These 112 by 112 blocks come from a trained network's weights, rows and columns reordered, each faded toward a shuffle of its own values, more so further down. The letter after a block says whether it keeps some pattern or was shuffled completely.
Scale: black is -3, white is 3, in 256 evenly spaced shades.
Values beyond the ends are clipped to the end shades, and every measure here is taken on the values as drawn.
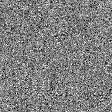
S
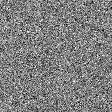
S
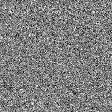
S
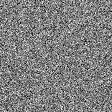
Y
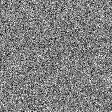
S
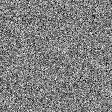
Y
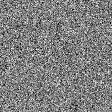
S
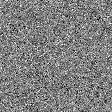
Y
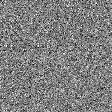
S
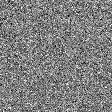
Y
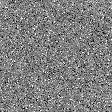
Y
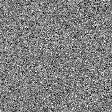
S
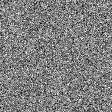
Y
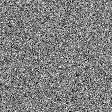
Y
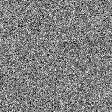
S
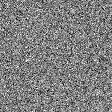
S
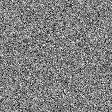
Y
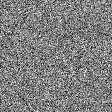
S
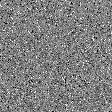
Y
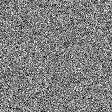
Y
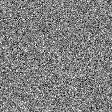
S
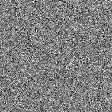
S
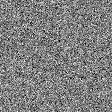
Y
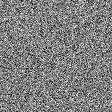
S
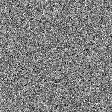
Y
